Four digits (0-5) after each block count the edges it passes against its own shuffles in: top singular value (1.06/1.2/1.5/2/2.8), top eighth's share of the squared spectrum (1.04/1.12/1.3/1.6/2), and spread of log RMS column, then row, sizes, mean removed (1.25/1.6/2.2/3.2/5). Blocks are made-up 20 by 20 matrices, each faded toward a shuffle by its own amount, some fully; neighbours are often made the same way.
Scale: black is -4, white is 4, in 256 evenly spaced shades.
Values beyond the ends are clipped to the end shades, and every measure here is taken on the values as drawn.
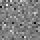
0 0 0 1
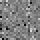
2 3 1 0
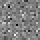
2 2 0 0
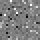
0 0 0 0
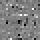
2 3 1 1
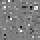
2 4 0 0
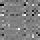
3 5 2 2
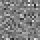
2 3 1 1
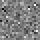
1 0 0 0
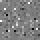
0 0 0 1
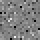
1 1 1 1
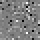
0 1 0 0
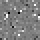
0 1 0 0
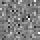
1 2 0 0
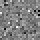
0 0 0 0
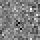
0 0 1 0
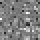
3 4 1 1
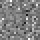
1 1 0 0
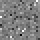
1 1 0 0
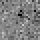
1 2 1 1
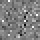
1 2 0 0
